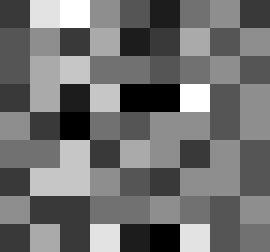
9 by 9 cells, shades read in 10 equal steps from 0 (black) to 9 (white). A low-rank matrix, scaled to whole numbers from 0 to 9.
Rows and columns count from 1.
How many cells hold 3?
14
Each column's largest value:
5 8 9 8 6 5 9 5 5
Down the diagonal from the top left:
2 5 7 7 3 5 5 3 4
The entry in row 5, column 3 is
0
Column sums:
28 46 37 45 25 23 47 35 35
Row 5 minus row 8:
0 0 -2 0 -1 0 1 0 0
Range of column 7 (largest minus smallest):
7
